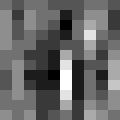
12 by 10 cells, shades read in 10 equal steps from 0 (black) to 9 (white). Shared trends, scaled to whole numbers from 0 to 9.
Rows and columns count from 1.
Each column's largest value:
5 5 5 4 4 9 4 8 5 7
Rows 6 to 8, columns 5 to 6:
1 6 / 1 8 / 0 9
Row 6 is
4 4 2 2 1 6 3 5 2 5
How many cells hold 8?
3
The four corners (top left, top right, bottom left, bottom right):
4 3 5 4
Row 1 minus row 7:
0 -2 1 2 2 -5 2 1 1 -3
